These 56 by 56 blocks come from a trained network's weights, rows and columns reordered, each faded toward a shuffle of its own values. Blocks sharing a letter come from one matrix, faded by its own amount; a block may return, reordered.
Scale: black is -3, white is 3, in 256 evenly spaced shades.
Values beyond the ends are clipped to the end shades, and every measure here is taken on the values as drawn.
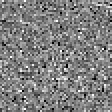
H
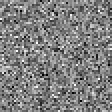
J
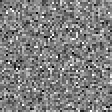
H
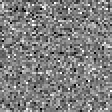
H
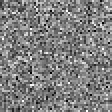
J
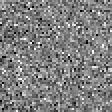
H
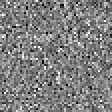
H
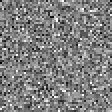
J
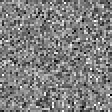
J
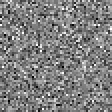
J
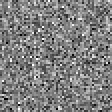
J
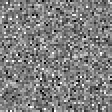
H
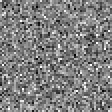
J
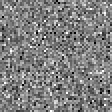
H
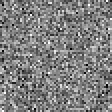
J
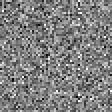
J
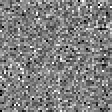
H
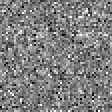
H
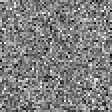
J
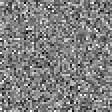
J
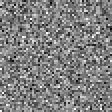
J
